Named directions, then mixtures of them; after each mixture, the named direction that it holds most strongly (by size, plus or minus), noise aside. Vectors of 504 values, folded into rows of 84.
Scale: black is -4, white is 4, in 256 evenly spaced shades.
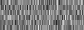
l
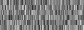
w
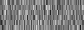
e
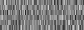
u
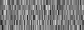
e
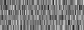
u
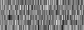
l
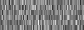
w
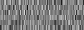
u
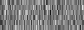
e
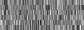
e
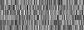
l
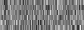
e
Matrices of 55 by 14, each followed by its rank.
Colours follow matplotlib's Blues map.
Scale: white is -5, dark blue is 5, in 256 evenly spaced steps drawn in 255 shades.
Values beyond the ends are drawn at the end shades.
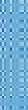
one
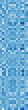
three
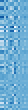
two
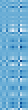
one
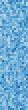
full rank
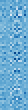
three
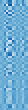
two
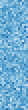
full rank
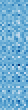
three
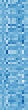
three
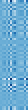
one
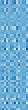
two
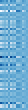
one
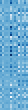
two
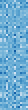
three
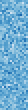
full rank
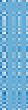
one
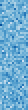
full rank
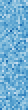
full rank
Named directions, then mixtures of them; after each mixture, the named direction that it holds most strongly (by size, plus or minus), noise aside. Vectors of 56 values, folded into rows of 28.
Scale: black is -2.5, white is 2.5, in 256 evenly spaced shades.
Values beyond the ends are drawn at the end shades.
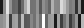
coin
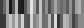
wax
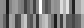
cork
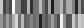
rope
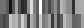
wax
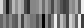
coin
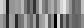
cork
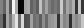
rope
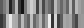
wax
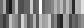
cork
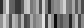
coin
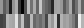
wax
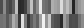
cork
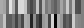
wax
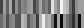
cork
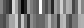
rope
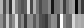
rope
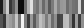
wax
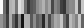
coin
